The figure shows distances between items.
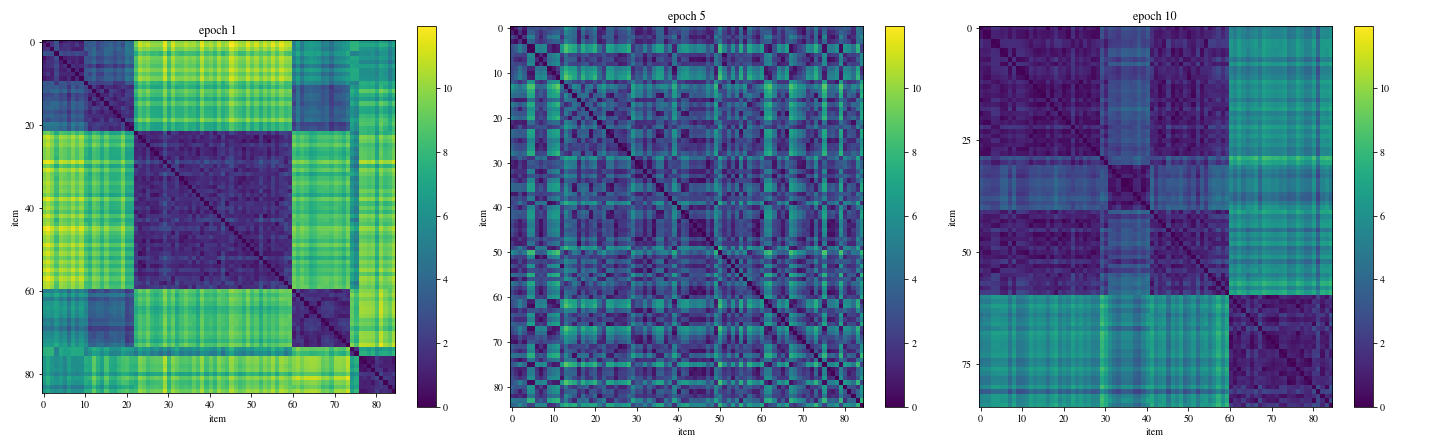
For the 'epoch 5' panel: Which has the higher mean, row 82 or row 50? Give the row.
50
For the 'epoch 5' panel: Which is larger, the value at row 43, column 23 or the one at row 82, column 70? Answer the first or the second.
the first
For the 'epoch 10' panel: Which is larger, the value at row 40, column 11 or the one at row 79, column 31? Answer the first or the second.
the second
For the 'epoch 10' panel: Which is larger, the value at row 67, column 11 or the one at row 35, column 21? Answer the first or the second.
the first
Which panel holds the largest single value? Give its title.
epoch 1
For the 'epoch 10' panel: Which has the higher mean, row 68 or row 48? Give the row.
68
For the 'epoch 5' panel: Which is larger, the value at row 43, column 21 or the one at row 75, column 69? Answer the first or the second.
the second
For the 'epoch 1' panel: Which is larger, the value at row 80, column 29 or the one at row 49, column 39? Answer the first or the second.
the first
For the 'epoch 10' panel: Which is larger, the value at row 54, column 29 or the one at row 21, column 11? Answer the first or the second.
the first
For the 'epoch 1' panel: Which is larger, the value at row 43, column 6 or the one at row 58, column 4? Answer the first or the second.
the second
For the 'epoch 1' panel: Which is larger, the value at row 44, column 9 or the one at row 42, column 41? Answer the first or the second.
the first
